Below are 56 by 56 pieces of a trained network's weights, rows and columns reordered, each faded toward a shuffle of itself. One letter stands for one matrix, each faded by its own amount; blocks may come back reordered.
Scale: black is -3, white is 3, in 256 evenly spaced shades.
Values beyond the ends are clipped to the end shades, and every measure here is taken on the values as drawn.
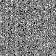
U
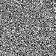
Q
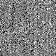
U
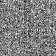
U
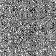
U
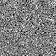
Q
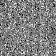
U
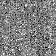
U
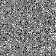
U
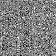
U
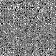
U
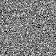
Q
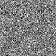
Q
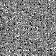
U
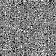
U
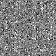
U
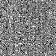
U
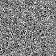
Q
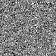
Q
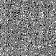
U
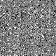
U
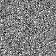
Q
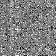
U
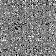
U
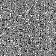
U
